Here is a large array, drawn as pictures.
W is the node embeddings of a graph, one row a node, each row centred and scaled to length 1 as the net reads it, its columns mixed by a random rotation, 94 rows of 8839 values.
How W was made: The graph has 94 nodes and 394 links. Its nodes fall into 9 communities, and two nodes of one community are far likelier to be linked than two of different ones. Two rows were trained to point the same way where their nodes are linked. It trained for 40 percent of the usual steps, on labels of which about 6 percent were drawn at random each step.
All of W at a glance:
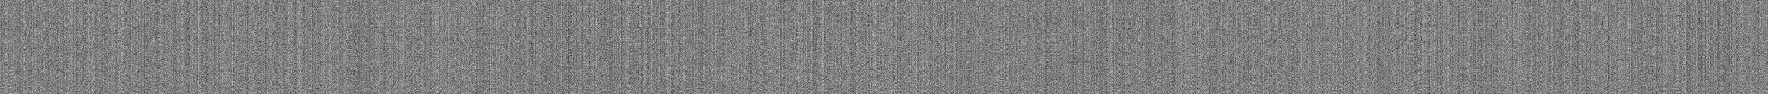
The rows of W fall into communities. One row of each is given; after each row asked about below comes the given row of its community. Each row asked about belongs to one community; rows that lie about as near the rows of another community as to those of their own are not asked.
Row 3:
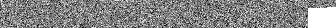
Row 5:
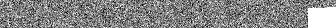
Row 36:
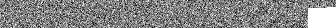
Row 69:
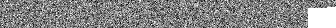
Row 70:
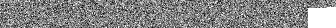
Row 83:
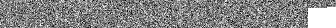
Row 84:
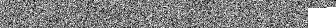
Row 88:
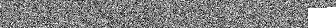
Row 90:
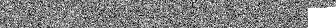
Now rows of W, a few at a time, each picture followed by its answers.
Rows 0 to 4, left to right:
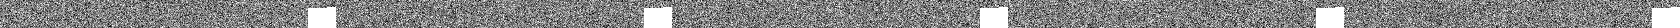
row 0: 36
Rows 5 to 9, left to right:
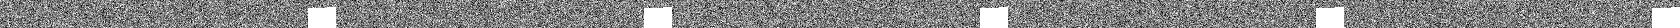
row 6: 88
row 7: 83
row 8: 83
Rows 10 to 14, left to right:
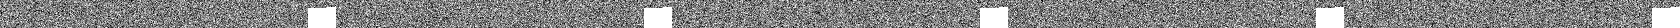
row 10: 83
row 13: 84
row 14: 3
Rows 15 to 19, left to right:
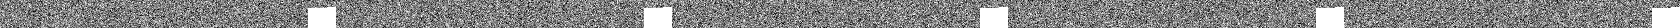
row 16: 90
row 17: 36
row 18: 36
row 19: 36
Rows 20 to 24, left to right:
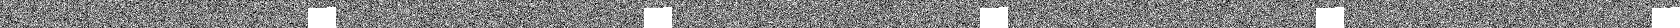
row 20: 3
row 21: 90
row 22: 36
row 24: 36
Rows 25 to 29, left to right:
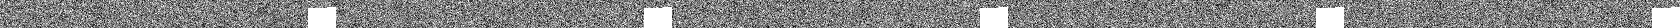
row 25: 90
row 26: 70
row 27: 83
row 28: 88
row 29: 69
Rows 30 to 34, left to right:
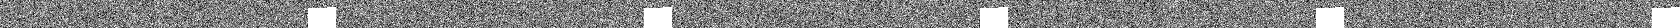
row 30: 5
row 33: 88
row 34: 84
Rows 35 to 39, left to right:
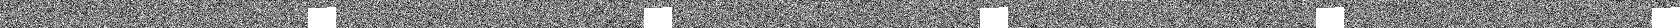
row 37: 36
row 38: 3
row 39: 84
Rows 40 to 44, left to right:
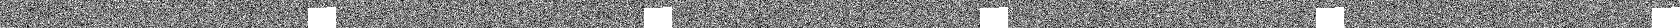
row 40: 3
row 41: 70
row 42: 5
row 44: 88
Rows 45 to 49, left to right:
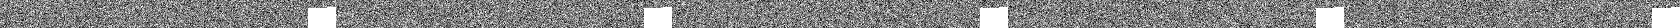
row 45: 69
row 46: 83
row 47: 69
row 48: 83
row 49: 88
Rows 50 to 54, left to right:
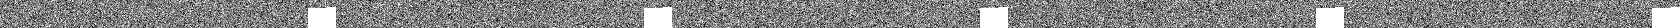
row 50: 70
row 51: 36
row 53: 88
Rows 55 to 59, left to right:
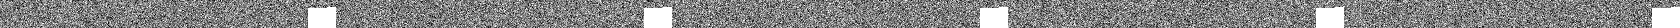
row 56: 84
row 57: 3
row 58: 36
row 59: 83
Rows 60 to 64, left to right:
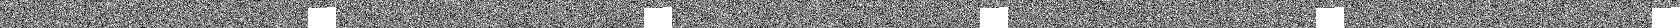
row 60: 69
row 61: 90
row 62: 90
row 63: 84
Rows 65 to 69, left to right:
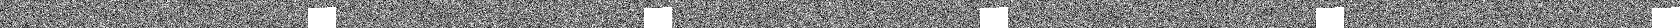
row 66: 84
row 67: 5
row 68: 5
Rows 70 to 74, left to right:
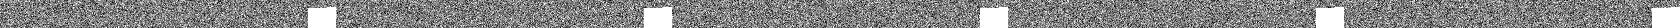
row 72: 70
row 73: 84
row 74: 5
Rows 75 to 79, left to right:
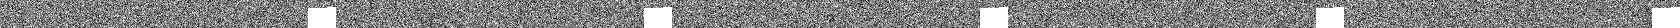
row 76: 5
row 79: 5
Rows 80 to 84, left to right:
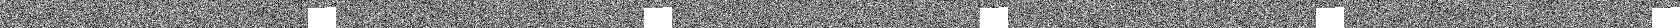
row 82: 84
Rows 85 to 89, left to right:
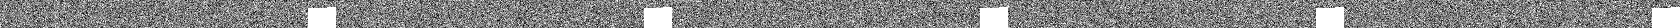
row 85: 88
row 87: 70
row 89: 84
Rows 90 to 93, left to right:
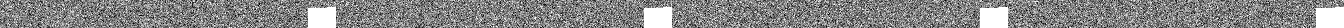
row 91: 69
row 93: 70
